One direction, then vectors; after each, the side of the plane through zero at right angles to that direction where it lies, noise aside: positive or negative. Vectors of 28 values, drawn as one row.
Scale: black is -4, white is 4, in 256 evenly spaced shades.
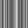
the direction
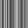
positive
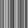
positive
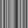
negative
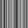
negative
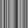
negative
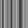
positive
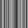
negative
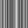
positive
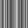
positive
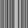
positive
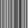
negative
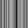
negative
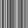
positive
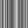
positive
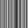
negative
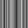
negative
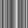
positive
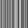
positive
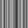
negative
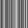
positive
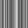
positive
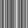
positive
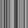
negative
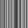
negative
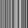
positive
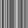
positive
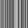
positive
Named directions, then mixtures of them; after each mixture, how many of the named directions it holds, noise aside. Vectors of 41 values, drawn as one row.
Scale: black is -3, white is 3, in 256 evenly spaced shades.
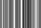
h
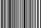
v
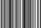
two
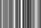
one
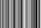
two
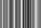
one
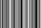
two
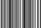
two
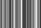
two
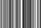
two
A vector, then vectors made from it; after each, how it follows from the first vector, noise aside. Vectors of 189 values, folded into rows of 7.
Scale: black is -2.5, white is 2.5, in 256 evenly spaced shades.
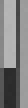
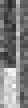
negated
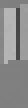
partly zeroed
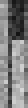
reversed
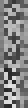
sign-scrambled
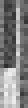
negated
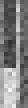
negated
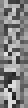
sign-scrambled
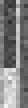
negated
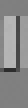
partly zeroed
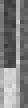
negated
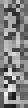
sign-scrambled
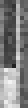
negated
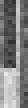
negated
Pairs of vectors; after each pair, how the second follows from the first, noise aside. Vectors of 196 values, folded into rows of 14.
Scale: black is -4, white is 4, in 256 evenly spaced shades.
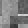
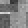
reversed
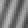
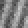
reversed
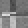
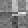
reversed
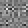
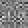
reversed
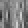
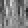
reversed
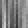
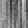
reversed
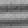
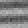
reversed
